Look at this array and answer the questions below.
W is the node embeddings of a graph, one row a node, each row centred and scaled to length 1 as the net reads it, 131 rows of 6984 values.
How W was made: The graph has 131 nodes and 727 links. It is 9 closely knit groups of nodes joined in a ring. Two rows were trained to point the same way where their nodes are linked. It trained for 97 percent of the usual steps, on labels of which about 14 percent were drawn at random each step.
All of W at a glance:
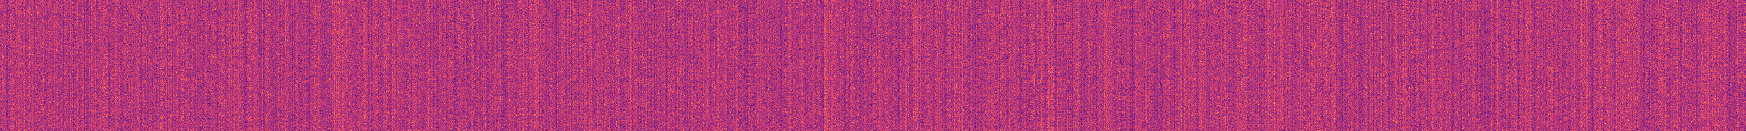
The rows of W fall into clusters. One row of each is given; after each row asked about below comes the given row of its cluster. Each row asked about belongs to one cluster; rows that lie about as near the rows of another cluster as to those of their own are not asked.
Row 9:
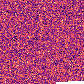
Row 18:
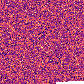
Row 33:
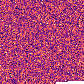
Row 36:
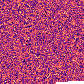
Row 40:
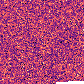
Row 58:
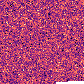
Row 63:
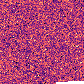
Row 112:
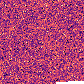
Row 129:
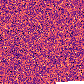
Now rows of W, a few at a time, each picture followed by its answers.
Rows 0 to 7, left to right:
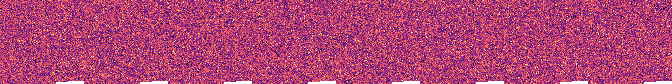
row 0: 63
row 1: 63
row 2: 33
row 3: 40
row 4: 63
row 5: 9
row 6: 58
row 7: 33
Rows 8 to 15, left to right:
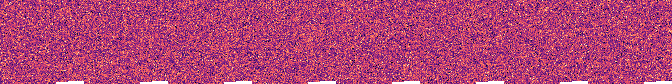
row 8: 40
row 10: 129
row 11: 129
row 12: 40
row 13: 129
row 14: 36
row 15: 36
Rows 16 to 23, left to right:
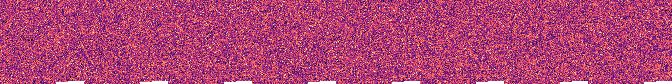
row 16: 129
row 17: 112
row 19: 63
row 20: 33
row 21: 18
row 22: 9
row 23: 40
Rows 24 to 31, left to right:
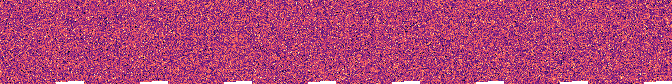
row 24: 112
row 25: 112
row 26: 9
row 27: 40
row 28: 9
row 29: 36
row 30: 129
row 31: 40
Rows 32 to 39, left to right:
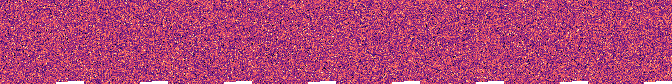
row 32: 129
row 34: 63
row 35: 36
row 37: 9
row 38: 36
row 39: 40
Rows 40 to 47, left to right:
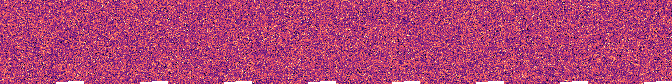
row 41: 36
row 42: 63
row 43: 18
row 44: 112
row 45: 129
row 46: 63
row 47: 58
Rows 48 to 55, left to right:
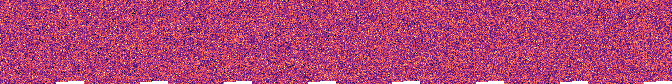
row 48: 40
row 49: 129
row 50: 9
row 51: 40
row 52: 112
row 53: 40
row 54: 58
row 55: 112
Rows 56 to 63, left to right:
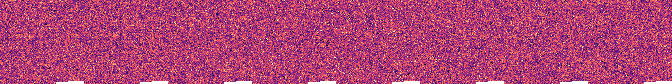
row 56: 9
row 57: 9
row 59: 36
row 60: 112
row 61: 63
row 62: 58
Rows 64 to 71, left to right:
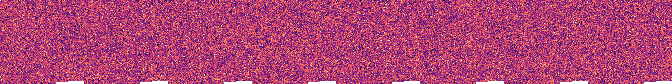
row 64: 40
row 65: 40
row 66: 129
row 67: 58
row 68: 33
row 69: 112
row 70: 18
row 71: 33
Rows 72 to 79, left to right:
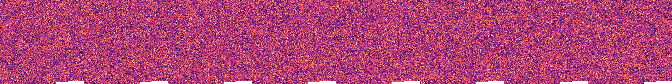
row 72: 129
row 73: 63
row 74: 18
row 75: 112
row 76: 112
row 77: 40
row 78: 18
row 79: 18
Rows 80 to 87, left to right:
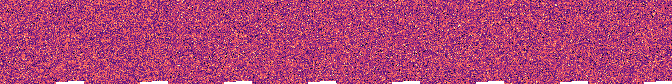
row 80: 9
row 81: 63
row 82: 9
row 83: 18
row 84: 58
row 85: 18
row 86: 58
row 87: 129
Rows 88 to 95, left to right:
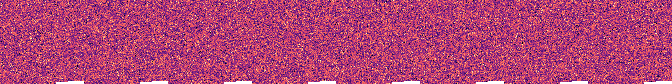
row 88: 129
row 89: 18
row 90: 18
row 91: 58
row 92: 33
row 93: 63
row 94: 36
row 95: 129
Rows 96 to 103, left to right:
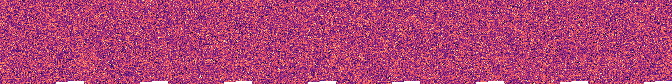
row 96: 33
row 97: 63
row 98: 112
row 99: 33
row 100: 58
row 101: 40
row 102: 18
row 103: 33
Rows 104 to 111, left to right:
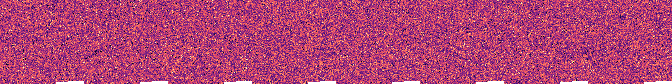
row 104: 63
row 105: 33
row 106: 58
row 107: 129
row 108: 18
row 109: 63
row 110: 18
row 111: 112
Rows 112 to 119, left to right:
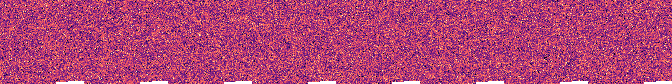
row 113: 18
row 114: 58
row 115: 40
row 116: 129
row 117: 18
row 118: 33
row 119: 36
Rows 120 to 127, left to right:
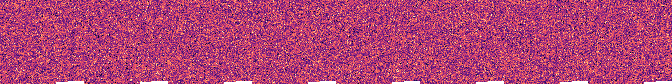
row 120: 129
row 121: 58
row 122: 63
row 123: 129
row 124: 9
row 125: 63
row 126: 63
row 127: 33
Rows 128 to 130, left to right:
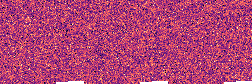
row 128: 18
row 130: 36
